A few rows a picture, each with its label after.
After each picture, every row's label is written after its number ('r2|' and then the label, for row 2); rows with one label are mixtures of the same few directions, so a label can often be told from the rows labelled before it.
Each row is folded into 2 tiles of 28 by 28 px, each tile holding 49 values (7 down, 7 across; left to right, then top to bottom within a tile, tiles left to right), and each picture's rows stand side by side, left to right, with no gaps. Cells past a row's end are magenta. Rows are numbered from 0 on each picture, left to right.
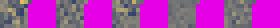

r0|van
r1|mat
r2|van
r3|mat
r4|mat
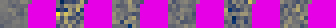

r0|van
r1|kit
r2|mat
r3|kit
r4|van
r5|mat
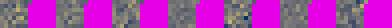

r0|mat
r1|mat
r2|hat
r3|mat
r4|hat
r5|mat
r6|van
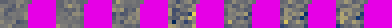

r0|hat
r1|van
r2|kit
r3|hat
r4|hat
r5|hat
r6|hat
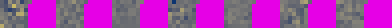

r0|van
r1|mat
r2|van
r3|kit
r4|hat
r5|van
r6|hat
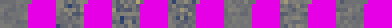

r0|hat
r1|van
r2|van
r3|kit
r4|van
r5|kit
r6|kit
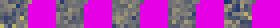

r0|hat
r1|kit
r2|hat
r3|hat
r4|hat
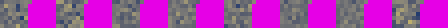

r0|mat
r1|hat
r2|kit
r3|mat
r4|van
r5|kit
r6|mat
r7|hat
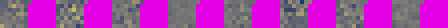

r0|van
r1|mat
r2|van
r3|mat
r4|mat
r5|van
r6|mat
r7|hat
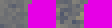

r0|van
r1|hat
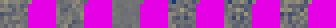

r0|kit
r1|hat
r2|mat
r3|kit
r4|kit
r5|kit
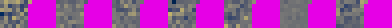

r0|kit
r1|kit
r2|van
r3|kit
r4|hat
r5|kit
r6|van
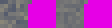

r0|hat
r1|kit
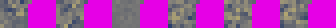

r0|van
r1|hat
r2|kit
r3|hat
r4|hat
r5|hat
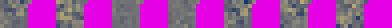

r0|van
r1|hat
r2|van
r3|mat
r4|van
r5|van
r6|hat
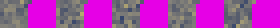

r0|van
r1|hat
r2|van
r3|hat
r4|hat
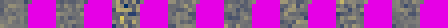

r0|van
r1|kit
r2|van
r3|kit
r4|hat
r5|hat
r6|kit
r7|van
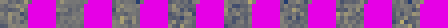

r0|kit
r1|kit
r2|van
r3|hat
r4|van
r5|kit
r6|kit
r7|mat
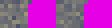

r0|kit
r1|hat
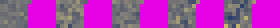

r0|hat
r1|hat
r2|kit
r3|van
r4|hat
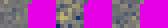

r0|kit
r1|hat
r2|hat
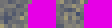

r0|hat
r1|kit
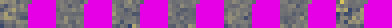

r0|hat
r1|van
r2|mat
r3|mat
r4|hat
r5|hat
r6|kit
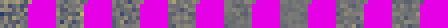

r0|kit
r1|hat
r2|mat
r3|kit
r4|van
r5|kit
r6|mat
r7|kit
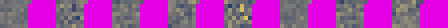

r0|kit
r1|mat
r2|kit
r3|van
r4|mat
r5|hat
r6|kit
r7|van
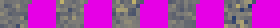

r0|mat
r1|kit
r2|van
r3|hat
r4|van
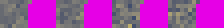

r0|hat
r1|hat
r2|mat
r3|kit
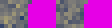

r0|hat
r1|kit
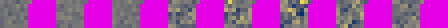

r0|mat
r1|hat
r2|mat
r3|kit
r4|kit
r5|van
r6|hat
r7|hat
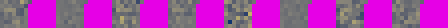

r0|van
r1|mat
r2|van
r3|van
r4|hat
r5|mat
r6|hat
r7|kit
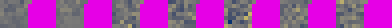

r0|van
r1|van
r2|mat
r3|hat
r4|hat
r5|mat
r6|kit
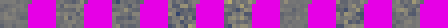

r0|hat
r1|kit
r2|kit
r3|mat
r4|kit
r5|kit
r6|kit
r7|van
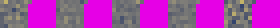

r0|kit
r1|van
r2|van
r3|kit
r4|mat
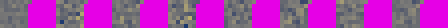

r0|van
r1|hat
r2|van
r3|mat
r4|mat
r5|van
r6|kit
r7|van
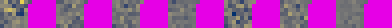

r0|van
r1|hat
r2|van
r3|kit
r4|mat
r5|mat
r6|mat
